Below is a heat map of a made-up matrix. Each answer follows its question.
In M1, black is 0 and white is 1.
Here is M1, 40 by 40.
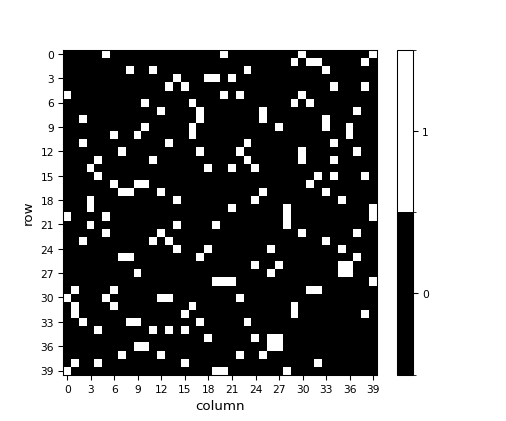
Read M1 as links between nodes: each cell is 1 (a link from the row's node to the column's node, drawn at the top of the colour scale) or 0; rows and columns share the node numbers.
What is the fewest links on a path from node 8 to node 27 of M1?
3
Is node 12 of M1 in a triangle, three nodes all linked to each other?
yes
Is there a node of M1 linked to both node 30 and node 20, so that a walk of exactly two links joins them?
yes
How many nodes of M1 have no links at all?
0
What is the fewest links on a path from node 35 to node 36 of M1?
2
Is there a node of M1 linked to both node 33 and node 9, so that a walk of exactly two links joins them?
no
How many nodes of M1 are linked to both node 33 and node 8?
2
